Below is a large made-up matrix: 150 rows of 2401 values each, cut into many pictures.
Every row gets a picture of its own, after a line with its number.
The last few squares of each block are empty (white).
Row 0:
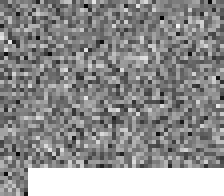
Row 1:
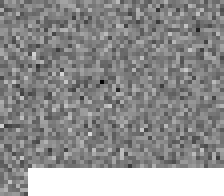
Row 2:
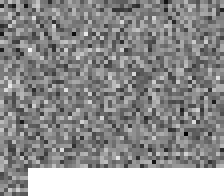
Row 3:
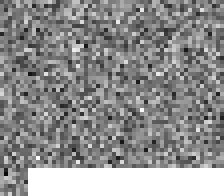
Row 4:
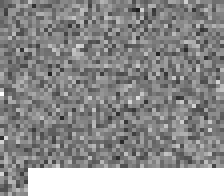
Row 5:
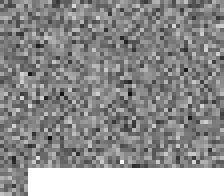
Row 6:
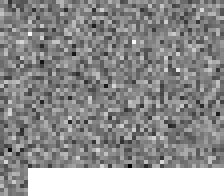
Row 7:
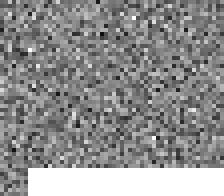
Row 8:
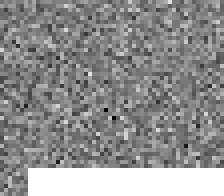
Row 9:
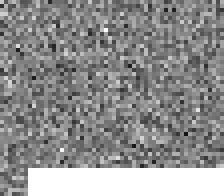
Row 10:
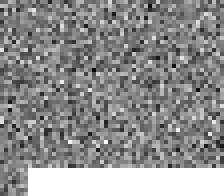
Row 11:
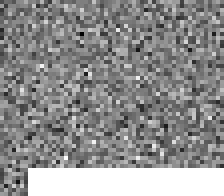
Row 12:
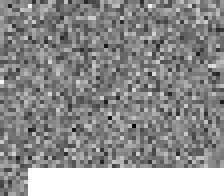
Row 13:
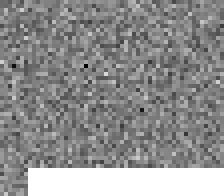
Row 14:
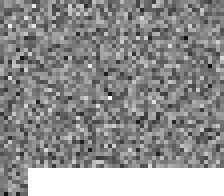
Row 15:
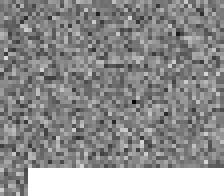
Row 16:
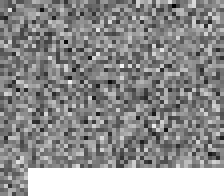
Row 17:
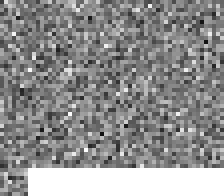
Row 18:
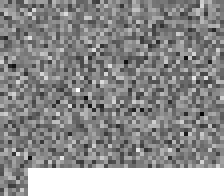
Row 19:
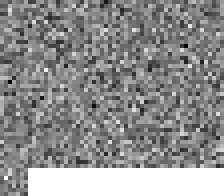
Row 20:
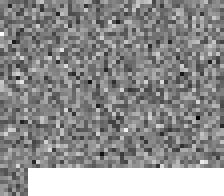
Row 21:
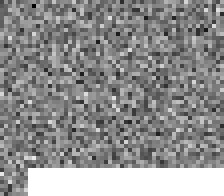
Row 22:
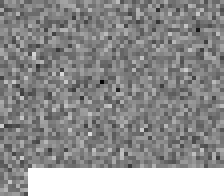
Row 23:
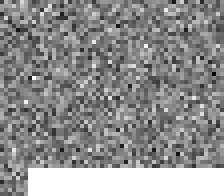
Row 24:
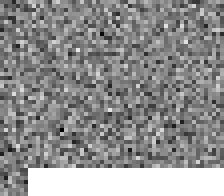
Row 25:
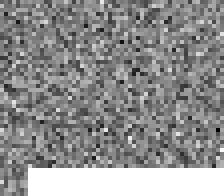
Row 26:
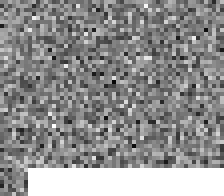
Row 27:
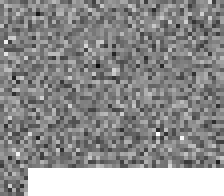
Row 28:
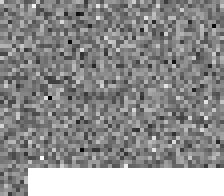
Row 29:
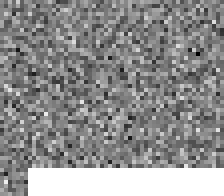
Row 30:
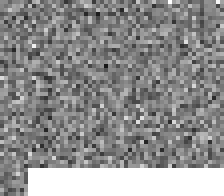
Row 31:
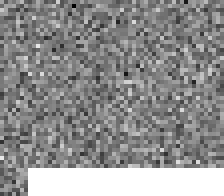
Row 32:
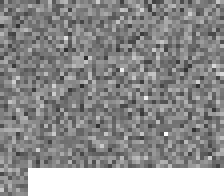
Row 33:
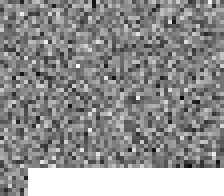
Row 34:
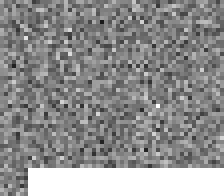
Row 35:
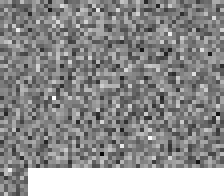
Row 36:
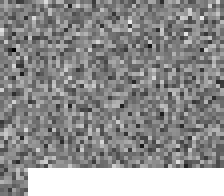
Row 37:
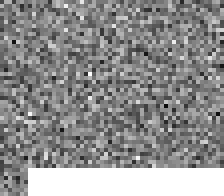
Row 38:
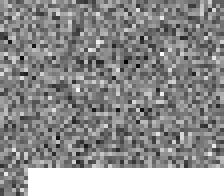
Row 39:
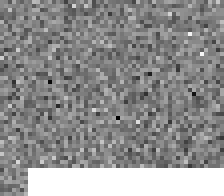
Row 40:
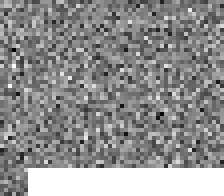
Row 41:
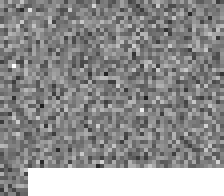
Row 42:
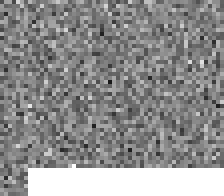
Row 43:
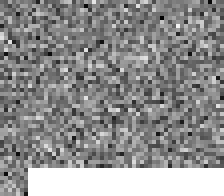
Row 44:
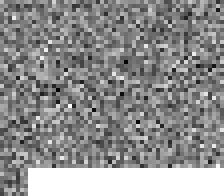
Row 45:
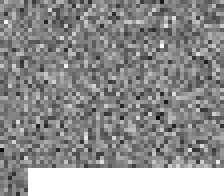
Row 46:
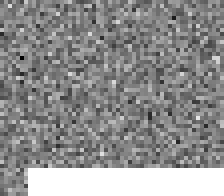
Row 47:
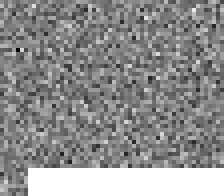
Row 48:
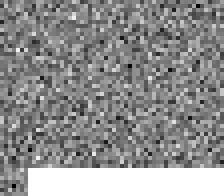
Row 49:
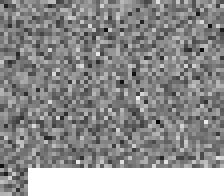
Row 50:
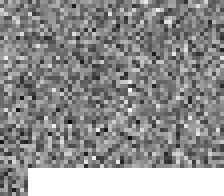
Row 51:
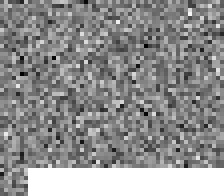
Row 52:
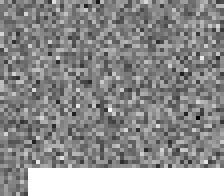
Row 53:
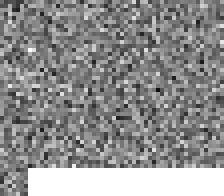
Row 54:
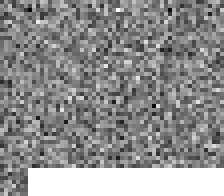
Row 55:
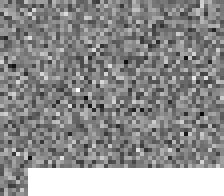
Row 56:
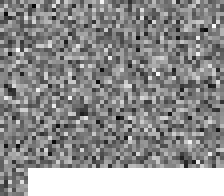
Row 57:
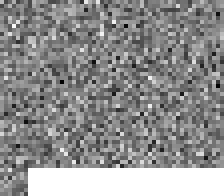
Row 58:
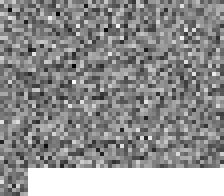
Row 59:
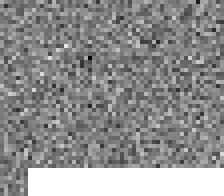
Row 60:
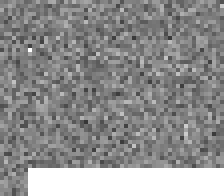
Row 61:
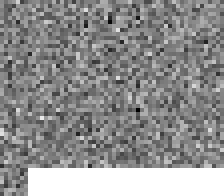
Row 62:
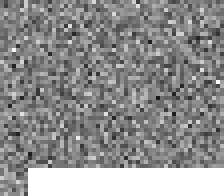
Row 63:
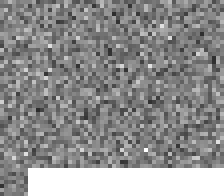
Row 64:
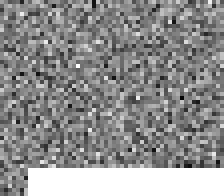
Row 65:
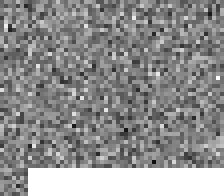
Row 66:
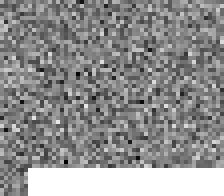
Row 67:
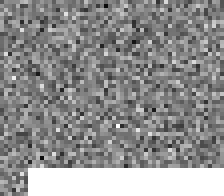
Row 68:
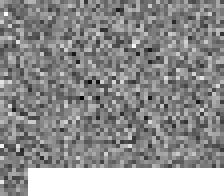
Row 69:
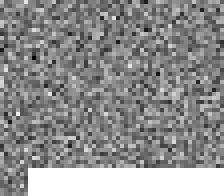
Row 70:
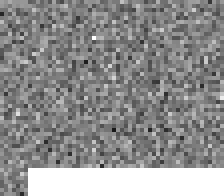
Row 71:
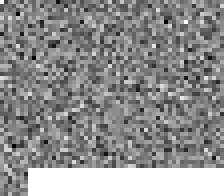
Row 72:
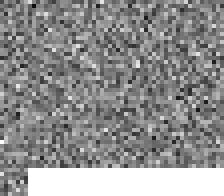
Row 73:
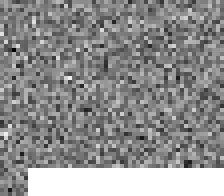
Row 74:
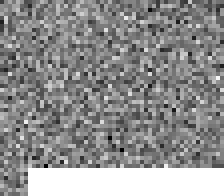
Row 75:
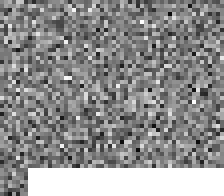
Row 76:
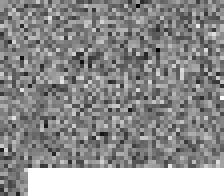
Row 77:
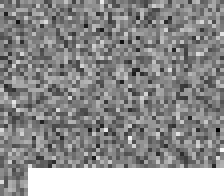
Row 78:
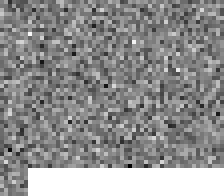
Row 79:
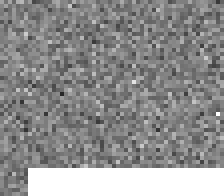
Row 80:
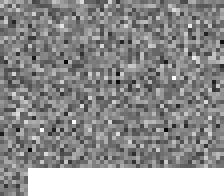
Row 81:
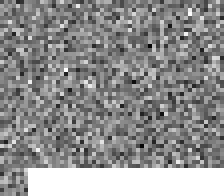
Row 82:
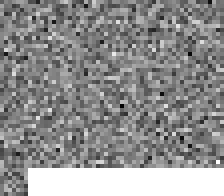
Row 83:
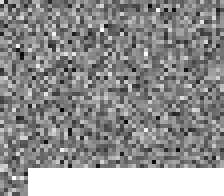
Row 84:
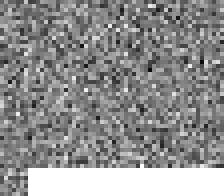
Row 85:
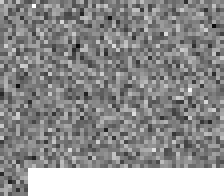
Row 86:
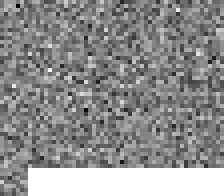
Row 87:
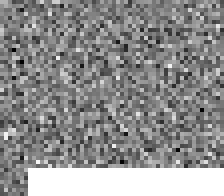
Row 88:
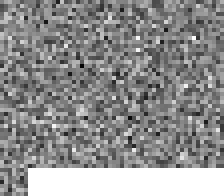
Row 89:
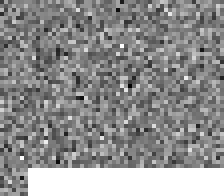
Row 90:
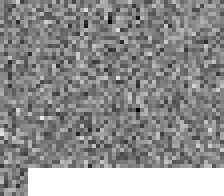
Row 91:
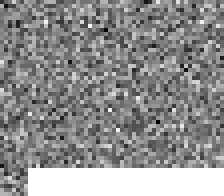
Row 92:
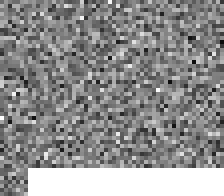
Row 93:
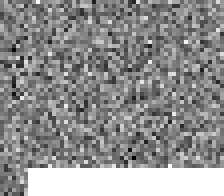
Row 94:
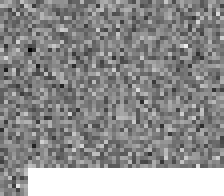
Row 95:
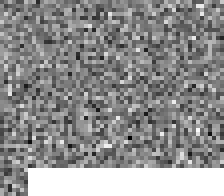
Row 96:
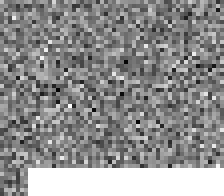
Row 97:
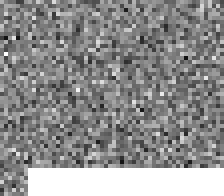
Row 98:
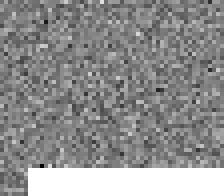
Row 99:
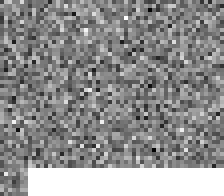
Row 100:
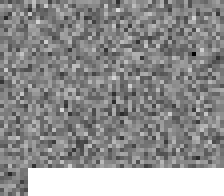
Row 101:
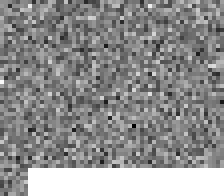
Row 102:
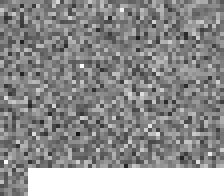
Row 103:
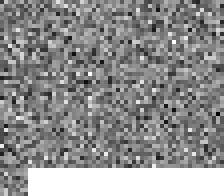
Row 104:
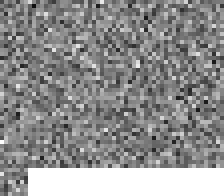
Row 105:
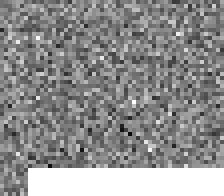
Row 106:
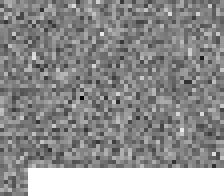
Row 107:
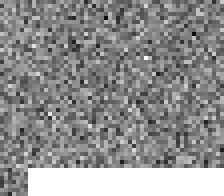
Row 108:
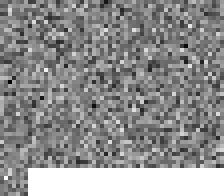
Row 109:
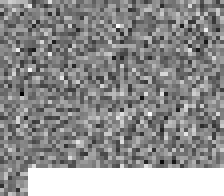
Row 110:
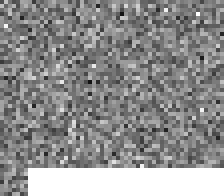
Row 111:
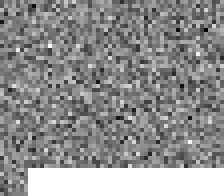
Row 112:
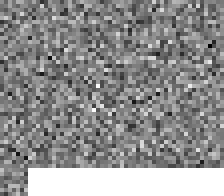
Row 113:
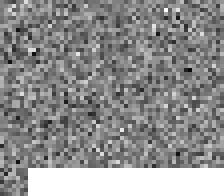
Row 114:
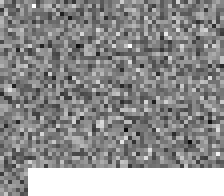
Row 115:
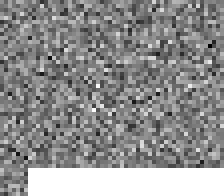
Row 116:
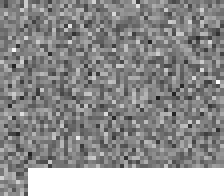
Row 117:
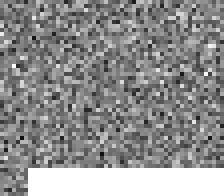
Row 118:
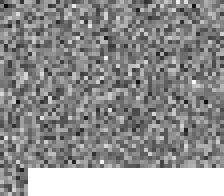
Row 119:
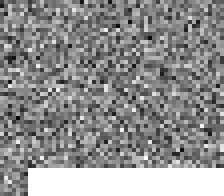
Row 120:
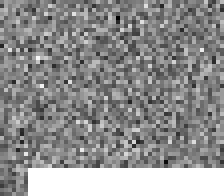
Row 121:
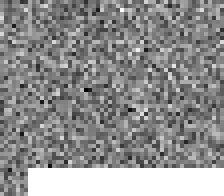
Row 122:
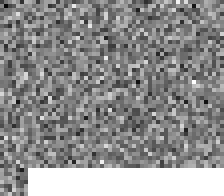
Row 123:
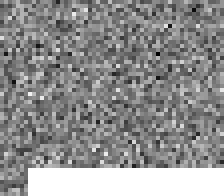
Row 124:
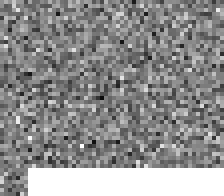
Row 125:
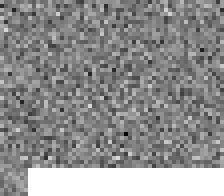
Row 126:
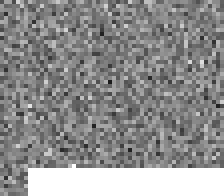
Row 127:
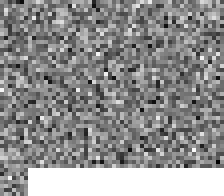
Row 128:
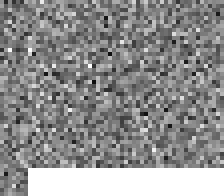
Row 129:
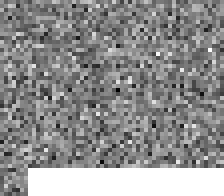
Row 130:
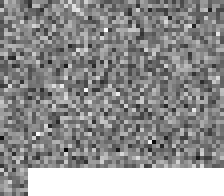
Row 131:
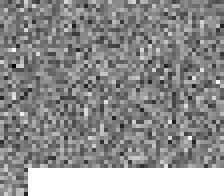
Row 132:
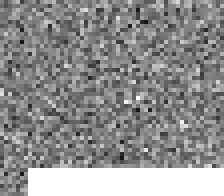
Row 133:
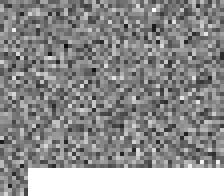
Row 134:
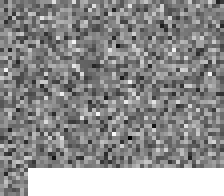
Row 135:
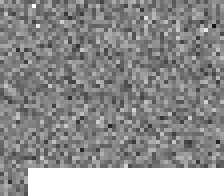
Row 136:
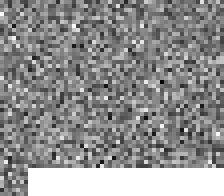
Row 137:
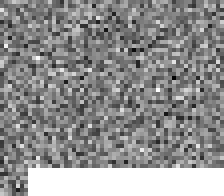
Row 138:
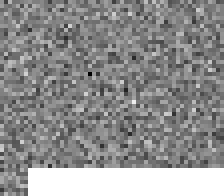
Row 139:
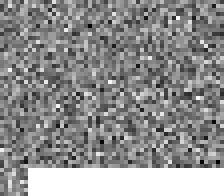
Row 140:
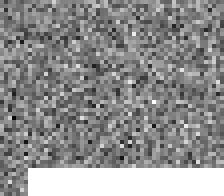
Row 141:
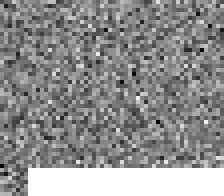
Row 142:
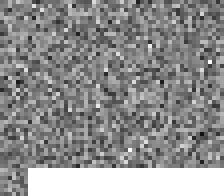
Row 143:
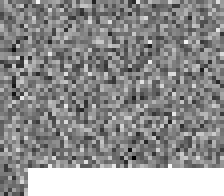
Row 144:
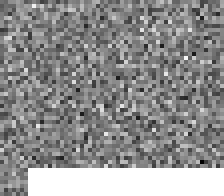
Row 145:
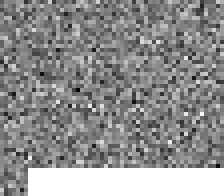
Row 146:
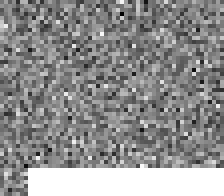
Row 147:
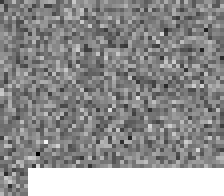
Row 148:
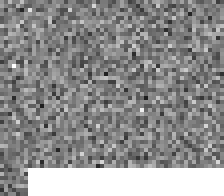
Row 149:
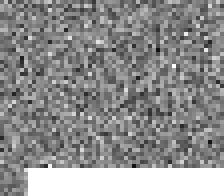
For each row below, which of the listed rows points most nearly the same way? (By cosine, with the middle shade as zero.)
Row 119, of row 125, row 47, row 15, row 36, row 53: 53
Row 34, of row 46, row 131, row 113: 131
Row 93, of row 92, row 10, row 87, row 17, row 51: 87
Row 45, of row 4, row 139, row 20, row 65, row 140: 20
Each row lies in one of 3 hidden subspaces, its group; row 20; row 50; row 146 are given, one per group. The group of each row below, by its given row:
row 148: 20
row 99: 146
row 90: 50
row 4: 50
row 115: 20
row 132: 50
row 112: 20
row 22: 146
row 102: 50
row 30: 20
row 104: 50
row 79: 20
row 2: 146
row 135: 50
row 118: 50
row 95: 50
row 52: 20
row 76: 20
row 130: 146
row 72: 50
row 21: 50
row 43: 20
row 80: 146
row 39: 20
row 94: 146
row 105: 20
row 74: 146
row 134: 50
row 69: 146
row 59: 20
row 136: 146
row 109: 146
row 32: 20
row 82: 20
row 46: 20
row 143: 20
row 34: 20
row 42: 146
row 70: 146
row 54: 146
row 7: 146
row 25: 50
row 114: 50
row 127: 20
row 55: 20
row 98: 20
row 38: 20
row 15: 20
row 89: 146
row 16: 20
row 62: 20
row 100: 146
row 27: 20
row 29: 50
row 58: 146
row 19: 146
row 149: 20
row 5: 50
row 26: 50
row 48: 50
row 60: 50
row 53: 146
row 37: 146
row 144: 20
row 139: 20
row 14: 20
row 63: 50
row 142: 20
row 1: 146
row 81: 20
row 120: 50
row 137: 50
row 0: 20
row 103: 146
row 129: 50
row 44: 20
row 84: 146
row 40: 20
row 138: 20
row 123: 50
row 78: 146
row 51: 20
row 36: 20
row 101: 146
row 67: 50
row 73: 20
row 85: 50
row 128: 146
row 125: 146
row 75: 20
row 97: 20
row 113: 146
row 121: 146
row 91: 50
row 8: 146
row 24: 146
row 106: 146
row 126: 146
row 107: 50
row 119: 146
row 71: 146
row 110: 146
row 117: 20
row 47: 50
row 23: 146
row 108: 146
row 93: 20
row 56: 50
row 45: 20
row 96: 20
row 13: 20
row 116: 20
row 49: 50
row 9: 146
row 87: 20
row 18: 20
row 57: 146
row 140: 50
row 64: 20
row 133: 20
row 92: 146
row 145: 20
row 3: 50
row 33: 20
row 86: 50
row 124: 146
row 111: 50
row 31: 50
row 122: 50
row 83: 146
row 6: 146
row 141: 50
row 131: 20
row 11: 146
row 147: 50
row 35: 146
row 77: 50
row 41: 20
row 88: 50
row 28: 50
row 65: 146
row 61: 50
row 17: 146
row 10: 146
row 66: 146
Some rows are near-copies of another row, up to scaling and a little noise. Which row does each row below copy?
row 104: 72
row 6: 78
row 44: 96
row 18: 55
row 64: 33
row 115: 112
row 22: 1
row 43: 0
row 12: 101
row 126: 42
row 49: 141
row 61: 90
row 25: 77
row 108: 19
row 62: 116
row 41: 148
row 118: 122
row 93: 143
